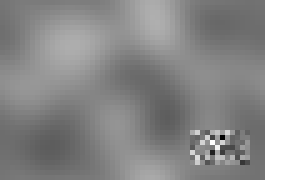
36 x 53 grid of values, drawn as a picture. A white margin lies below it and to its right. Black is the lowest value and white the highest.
Ninth with the highest average: top middle. Ninth with the lowest average: bottom left. Stripes: none. Histogram: heavy tails on both sides. Average level on the scale: 50%. Odd patch: rougher, in the bottom right.
